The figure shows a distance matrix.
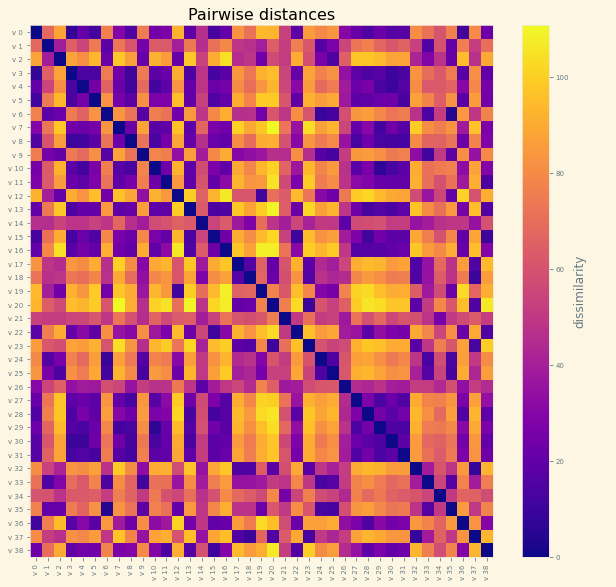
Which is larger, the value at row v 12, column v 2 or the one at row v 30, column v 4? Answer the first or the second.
the first
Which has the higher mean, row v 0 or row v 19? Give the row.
v 19
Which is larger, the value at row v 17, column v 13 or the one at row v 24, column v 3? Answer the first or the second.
the first
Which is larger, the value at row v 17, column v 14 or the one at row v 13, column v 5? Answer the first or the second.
the first
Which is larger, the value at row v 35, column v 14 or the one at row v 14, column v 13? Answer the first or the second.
the second
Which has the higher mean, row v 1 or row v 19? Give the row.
v 19
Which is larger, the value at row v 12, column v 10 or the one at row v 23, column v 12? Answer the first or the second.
the first
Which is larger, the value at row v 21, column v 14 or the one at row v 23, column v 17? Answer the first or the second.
the first
